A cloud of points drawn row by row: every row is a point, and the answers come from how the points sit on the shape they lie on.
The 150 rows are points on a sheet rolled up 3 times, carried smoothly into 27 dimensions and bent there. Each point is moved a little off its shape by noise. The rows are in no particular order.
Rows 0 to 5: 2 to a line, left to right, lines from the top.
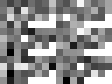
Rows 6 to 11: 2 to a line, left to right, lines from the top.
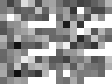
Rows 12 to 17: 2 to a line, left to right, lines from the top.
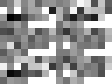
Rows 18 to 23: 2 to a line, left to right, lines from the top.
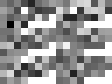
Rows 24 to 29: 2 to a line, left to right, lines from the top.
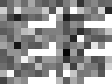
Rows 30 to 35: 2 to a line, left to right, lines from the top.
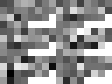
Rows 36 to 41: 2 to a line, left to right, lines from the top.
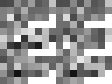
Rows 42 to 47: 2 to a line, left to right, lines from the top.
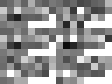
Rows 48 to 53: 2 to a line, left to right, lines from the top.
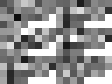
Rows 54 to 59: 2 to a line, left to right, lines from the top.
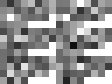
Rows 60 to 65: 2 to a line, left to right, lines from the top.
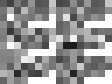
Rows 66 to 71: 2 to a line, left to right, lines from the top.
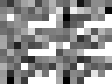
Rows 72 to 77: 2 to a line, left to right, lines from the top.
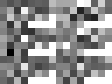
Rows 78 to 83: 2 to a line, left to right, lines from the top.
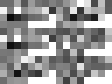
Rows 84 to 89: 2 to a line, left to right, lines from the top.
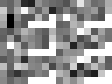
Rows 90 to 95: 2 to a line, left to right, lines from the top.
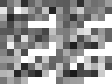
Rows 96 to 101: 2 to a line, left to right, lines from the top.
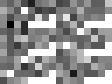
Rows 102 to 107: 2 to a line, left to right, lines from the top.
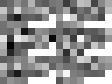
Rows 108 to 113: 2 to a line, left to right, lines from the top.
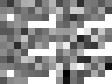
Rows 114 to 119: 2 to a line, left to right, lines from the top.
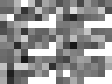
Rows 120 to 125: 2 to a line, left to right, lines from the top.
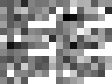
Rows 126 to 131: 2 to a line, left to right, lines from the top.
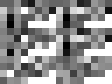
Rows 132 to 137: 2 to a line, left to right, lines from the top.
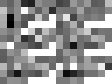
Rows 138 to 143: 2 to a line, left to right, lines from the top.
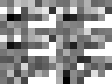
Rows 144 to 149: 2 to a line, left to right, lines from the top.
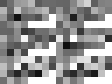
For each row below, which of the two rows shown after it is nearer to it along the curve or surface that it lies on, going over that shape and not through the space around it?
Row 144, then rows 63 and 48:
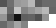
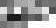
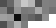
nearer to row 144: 48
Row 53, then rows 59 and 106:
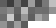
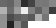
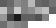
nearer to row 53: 59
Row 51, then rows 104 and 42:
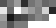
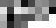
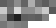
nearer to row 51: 42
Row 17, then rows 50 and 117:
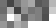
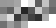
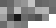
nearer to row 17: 50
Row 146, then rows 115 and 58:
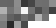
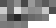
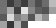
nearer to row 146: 115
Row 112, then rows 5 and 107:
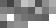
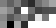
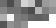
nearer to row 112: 107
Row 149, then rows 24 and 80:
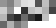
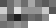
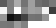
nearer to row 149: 80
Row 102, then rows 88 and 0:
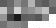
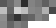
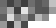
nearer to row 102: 88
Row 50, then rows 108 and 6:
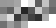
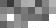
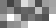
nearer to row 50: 6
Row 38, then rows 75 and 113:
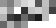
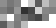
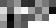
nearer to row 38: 75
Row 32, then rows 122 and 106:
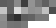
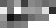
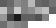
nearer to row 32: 106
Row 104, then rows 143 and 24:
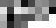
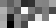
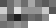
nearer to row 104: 143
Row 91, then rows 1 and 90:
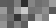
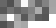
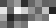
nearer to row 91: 90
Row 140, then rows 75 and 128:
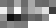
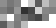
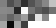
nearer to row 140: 128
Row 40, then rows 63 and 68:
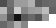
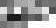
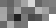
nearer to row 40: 68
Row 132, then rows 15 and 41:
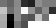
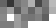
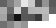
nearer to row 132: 15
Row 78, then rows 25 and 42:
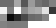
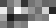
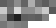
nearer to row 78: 25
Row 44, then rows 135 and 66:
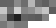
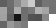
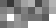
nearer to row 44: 135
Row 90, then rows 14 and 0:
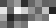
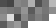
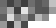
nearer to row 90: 14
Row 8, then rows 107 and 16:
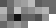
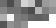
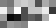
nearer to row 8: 107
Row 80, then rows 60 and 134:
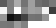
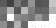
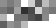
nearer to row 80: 60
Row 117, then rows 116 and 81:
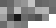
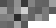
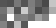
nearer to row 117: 116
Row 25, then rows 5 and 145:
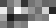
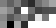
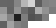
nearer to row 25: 145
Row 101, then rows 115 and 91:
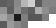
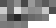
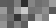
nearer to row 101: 115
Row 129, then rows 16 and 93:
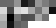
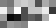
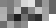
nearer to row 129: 16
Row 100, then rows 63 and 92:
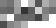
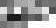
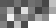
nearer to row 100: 92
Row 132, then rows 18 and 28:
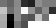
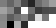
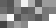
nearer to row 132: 18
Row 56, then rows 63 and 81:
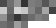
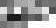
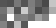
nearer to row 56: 63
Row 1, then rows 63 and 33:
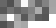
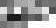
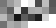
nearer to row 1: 33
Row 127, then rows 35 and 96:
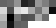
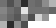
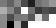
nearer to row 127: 96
